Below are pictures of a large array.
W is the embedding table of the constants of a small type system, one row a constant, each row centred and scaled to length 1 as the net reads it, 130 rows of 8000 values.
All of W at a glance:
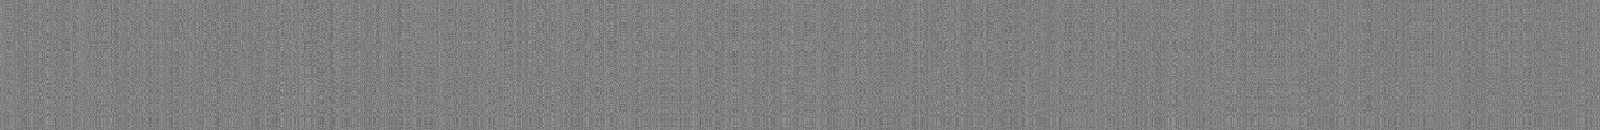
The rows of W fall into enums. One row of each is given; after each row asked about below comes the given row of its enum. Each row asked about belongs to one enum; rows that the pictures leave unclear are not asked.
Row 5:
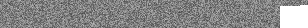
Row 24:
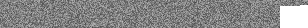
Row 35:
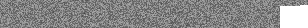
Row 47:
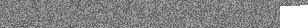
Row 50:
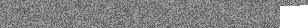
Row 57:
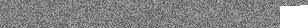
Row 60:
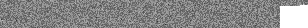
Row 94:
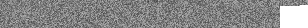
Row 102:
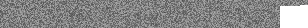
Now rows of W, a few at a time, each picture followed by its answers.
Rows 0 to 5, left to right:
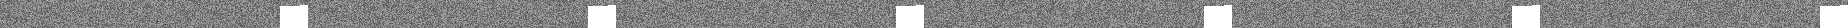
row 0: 60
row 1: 50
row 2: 60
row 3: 47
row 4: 35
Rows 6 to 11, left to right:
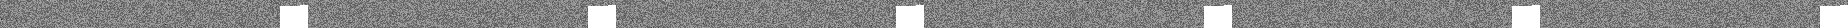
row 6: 60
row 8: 60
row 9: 57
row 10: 57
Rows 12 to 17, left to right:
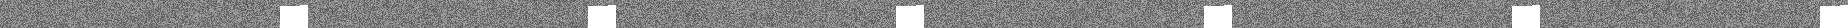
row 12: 57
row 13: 50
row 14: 102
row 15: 57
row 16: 35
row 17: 47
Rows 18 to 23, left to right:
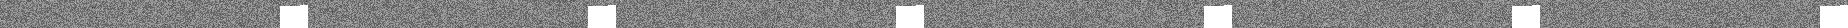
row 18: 60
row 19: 50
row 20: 57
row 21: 57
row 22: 24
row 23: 35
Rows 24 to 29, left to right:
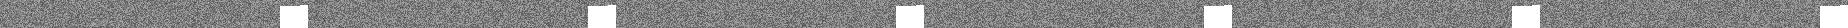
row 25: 60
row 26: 35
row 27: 35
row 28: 47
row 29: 5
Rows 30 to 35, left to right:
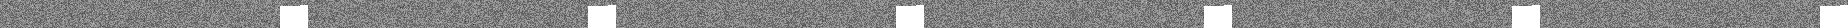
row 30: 5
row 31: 60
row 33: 57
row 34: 57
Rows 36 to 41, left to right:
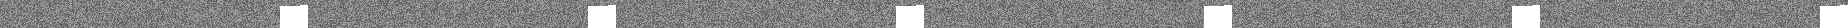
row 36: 57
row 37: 47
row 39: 50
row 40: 35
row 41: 60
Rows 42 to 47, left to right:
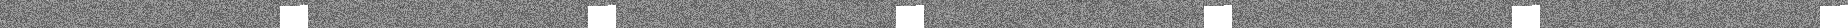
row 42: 60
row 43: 60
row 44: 50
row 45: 94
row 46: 60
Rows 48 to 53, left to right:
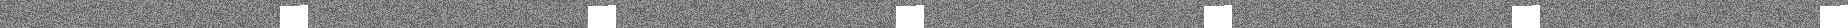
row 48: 60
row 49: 50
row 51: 35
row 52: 35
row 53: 102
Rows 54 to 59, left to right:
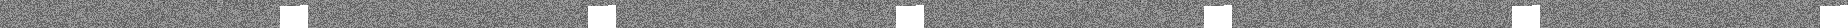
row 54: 57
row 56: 57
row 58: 47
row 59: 35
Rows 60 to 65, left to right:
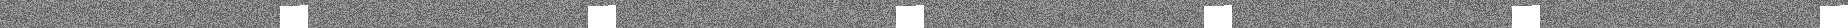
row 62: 57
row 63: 102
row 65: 60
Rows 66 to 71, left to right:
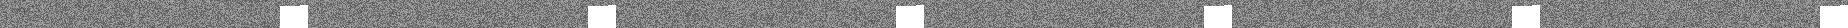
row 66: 50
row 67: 35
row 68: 102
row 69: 35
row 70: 47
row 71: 5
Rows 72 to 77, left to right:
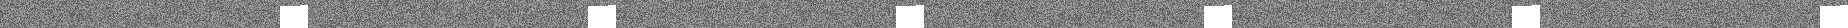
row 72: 102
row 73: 47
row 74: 60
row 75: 102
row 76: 60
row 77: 35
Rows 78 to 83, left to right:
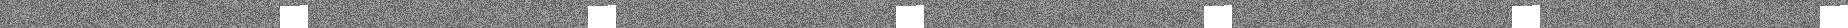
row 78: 94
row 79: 57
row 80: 35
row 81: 102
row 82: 47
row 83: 50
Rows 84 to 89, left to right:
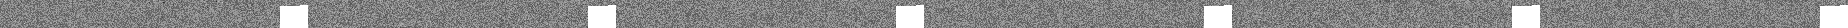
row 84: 57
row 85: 24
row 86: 102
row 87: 50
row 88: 94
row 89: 50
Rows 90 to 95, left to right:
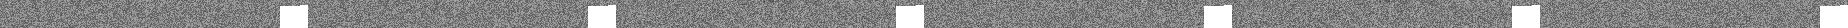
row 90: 47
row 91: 47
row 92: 94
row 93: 57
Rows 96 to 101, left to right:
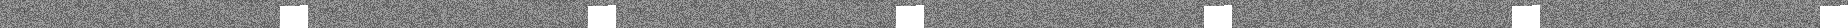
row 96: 50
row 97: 50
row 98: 50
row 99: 35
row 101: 5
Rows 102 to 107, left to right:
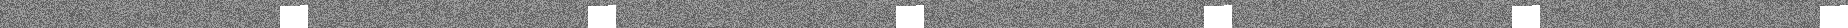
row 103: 47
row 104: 24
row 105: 60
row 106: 24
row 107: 50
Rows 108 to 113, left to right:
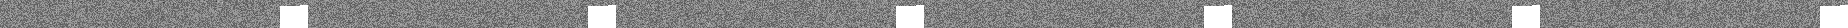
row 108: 57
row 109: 35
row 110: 5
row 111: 35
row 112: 102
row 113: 47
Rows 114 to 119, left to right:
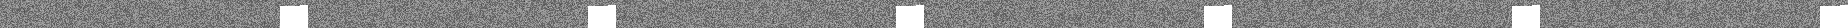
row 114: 50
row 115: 57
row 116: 60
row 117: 102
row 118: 47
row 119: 47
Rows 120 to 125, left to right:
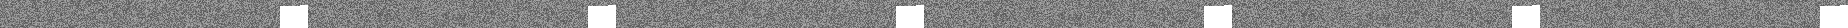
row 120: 47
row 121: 102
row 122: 47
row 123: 102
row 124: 102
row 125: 50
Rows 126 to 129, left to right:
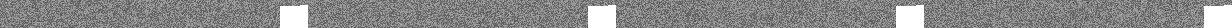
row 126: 47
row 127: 35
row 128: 102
